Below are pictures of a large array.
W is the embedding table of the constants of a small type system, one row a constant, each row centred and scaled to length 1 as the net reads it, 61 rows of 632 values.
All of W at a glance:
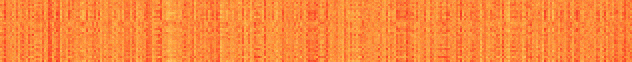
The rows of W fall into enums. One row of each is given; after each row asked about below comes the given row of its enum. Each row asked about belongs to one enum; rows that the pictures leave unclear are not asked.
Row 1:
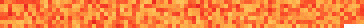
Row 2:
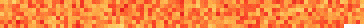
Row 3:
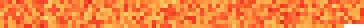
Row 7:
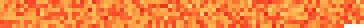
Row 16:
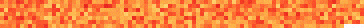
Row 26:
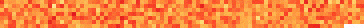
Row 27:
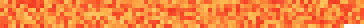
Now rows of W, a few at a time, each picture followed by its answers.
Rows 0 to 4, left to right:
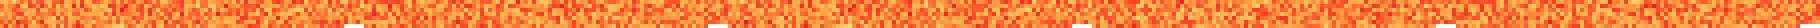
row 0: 2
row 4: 1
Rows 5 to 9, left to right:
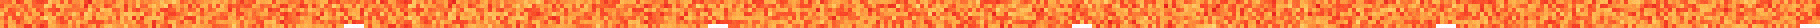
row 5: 3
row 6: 3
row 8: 2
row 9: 1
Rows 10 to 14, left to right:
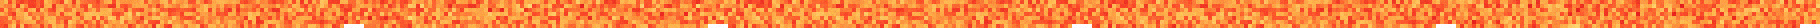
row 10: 27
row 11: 16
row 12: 27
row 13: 27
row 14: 2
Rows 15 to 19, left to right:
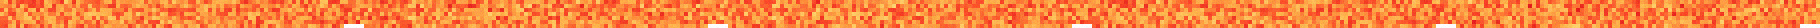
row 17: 3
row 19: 2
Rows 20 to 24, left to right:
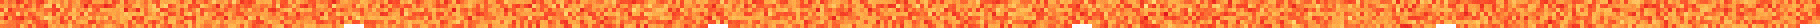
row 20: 16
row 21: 7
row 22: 7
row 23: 26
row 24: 1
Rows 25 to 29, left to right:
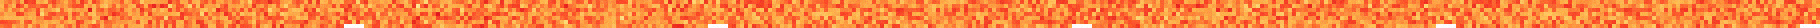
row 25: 7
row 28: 16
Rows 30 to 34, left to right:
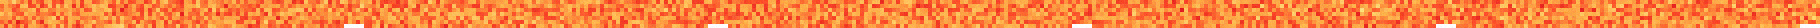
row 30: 2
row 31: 27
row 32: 1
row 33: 7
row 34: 16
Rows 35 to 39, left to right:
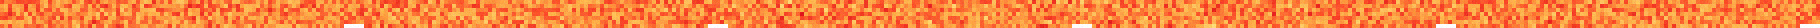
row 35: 1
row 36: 27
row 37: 26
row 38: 2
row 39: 1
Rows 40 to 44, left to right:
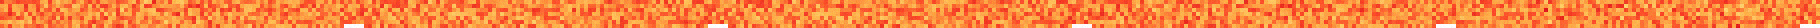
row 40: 1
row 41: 27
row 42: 27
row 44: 7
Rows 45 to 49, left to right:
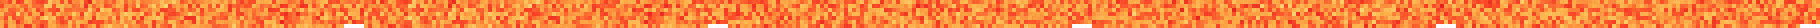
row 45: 3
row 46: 3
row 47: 1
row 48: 7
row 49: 27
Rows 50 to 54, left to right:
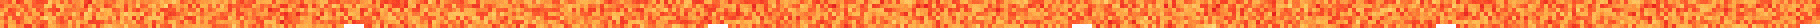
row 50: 3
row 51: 27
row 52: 1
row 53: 2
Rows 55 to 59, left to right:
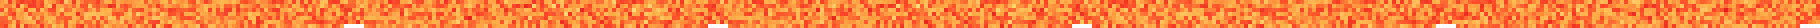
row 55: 27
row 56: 7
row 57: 7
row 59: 1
